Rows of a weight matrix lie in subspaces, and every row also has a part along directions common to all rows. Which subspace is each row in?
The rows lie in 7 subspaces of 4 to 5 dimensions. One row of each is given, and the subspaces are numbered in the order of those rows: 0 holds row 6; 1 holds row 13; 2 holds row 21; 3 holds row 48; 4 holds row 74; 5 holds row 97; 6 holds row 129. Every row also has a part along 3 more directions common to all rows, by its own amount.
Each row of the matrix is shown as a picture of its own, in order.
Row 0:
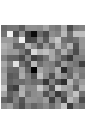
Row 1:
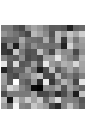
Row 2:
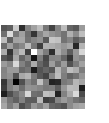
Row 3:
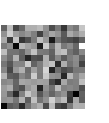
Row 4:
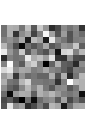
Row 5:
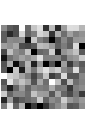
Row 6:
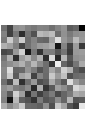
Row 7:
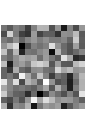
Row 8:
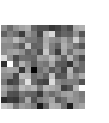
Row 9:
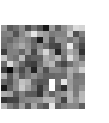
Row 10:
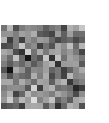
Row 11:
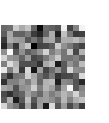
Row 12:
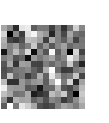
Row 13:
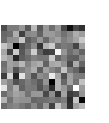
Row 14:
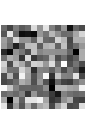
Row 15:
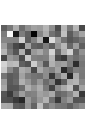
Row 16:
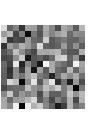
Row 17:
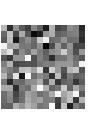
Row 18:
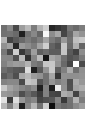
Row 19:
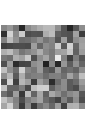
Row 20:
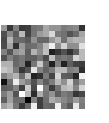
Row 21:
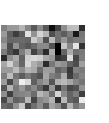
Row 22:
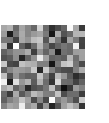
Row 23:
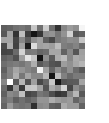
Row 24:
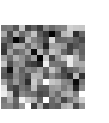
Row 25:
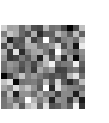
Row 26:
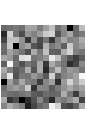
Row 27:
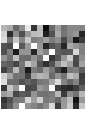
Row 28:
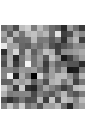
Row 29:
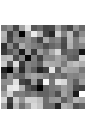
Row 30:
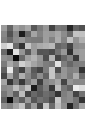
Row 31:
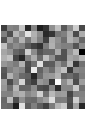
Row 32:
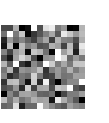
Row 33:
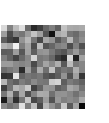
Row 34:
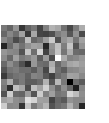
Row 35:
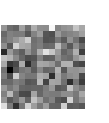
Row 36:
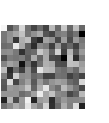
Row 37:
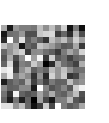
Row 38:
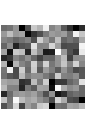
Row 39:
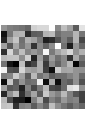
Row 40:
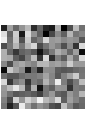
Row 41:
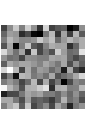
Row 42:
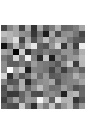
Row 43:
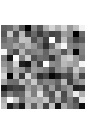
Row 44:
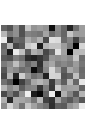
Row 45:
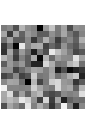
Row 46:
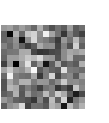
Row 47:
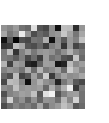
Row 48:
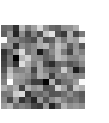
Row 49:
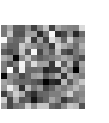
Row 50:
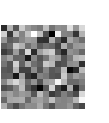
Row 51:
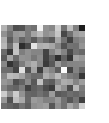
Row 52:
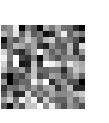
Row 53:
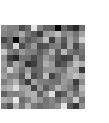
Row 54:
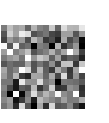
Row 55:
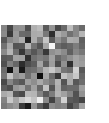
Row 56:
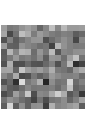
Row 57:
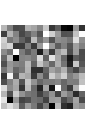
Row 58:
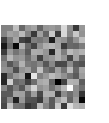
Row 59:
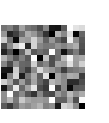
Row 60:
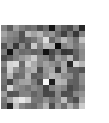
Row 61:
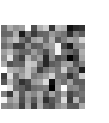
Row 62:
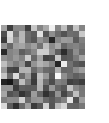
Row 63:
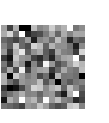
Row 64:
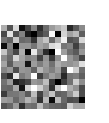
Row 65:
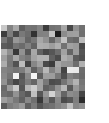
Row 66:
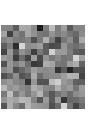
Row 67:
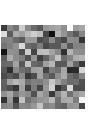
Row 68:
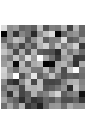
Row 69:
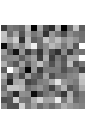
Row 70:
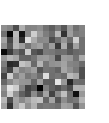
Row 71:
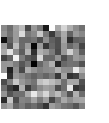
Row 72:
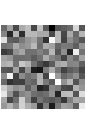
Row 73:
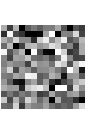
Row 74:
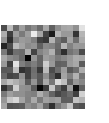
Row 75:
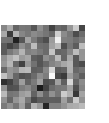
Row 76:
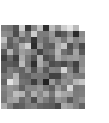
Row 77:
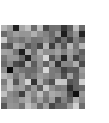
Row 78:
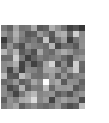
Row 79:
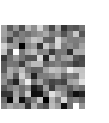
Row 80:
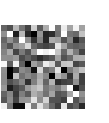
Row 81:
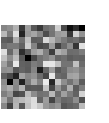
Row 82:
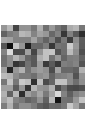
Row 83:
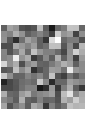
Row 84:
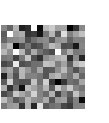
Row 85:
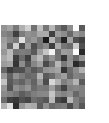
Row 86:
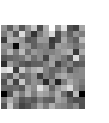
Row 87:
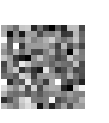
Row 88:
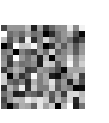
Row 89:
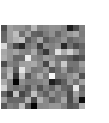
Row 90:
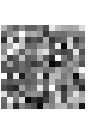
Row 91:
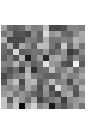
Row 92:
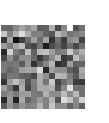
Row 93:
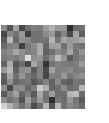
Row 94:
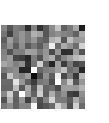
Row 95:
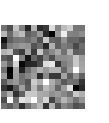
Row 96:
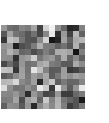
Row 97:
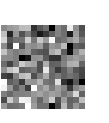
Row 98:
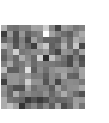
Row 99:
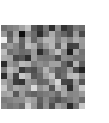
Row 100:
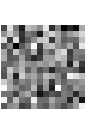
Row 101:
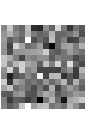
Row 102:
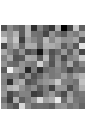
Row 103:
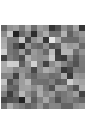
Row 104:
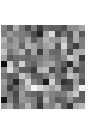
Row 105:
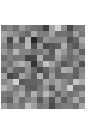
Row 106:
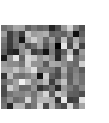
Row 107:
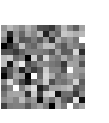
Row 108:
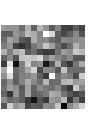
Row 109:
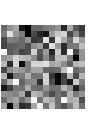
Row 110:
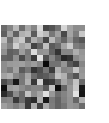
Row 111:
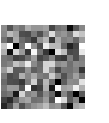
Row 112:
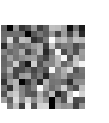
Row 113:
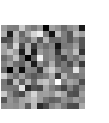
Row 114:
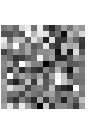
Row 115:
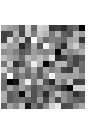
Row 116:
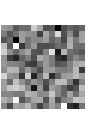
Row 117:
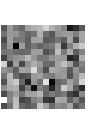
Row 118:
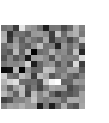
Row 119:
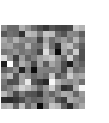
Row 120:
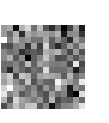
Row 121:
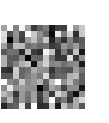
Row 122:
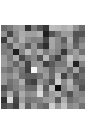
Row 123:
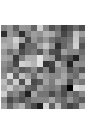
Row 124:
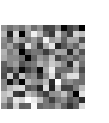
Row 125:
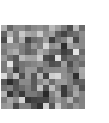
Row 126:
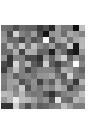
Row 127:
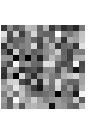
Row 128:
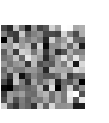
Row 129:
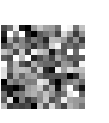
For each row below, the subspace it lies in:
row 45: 6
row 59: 3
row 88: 1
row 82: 0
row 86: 6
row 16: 1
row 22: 5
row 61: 5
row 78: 3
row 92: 4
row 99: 5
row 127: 4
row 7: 6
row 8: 5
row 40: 1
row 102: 1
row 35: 2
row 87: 5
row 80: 2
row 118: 3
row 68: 4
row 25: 0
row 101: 3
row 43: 4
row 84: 1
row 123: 6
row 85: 2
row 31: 1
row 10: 0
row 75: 6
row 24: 6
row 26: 5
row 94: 1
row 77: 0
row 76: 3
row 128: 0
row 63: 5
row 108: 2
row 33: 0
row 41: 5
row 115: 3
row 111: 0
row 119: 5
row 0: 2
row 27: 1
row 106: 2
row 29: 5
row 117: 5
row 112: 0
